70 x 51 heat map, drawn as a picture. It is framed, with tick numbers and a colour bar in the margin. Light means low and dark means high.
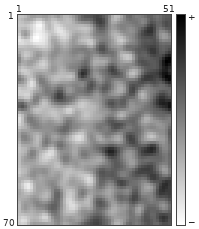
Ninth with the lowest average: top left. Grain: blotchy. Slope: up to the right. Lone odd cells: none.
